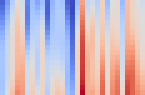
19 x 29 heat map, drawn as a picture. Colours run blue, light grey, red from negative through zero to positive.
Grain: streaks running down. Average level on the scale: 50%. Slope: up to the bottom right. Histogram: bell-shaped.
